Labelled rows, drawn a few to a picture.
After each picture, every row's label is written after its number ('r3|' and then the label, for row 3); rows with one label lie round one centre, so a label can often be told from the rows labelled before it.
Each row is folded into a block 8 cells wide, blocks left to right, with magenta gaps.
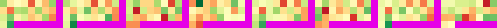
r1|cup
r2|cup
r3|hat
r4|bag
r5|cup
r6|hat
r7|cup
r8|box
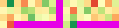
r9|bag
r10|cup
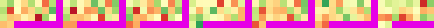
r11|hat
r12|hat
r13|hat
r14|cup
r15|hat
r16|bag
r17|box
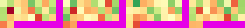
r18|hat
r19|hat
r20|bag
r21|hat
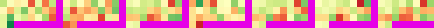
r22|cup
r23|hat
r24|box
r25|bag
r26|box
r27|box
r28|box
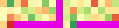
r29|bag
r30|cup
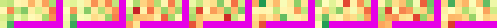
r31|cup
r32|cup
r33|hat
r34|hat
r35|bag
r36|cup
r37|hat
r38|bag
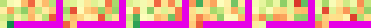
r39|cup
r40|hat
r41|cup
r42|bag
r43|box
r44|hat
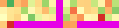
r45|bag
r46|hat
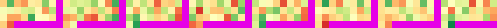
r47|bag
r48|box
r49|cup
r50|hat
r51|cup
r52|bag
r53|bag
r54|cup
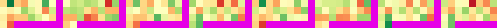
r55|bag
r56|box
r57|bag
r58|cup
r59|bag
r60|box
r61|cup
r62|cup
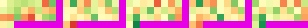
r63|box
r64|bag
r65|cup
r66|bag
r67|cup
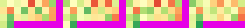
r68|cup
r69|cup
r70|cup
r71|cup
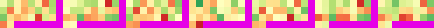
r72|hat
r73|box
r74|hat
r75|bag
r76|hat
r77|box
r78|box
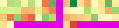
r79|box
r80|bag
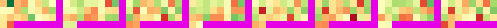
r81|bag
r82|box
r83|hat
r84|box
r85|hat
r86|hat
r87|box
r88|hat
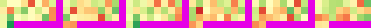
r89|cup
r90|hat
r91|cup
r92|hat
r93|hat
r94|box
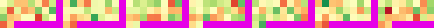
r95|hat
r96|bag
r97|box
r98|box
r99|cup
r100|bag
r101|hat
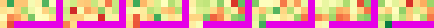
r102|bag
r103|hat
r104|bag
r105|box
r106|cup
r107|box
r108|cup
